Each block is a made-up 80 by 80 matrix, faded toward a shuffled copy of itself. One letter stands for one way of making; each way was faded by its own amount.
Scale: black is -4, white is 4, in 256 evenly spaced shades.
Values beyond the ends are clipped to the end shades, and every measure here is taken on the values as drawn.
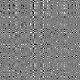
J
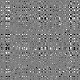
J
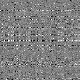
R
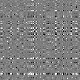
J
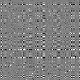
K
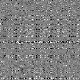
R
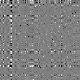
J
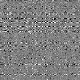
R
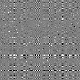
K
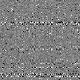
R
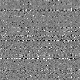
R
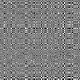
K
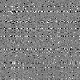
R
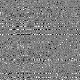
R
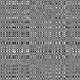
K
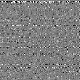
R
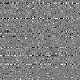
R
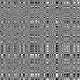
K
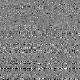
R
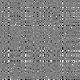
J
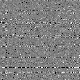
R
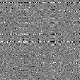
R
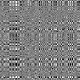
K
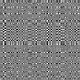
K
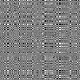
K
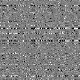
R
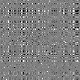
J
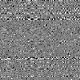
R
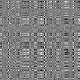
K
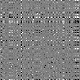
J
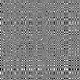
K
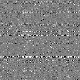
R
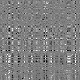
J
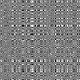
K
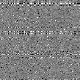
R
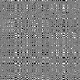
J
